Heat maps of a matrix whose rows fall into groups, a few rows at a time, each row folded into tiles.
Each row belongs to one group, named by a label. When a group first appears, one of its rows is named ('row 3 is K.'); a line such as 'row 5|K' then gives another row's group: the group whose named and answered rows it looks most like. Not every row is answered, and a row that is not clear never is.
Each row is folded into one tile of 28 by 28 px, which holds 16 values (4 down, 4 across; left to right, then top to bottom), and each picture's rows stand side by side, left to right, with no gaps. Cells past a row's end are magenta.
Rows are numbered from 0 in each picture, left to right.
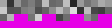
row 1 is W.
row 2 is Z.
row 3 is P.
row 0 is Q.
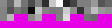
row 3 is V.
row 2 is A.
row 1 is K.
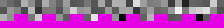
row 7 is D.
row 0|K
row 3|W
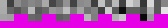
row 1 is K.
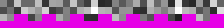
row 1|Z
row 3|V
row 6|V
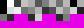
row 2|Z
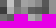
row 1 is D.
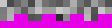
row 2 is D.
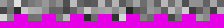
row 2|W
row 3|D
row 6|Z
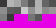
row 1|V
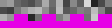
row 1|D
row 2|Q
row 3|A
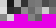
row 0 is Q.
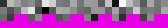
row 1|P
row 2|D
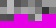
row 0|V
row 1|P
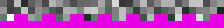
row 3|D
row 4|A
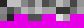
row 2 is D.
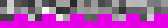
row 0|V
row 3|V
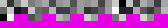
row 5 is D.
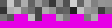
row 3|P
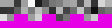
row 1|A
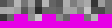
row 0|D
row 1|W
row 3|Q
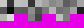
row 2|K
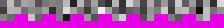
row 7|K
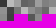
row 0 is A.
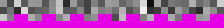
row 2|Q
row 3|K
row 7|K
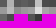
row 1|V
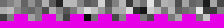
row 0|D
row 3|D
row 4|Z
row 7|Q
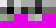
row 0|W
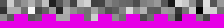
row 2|K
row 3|A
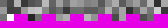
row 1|D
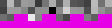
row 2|V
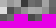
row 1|D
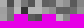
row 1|V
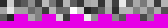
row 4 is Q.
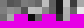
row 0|A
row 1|D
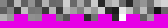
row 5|P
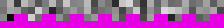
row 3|Q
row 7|Z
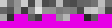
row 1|V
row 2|A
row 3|D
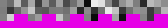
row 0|W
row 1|Q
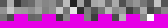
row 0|V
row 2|Z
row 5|W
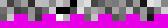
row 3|A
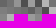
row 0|W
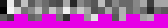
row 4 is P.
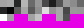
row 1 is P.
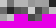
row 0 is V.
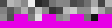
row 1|A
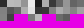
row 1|Q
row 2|V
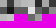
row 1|Q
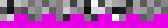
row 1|Z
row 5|Z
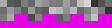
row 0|A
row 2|Z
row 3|A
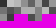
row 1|Z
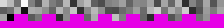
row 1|D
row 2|Z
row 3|A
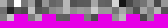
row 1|Q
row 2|V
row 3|V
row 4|A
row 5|Z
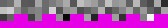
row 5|W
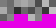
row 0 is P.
